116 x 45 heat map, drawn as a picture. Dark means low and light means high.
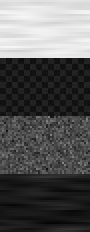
It is made of 4 by 1 panels. Panel 1,1: very high, streaked across, faint in contrast. Panel 2,1: very low, checkered, faint in contrast. Panel 3,1: low, fine-grained. Panel 4,1: very low, streaked across, faint in contrast.
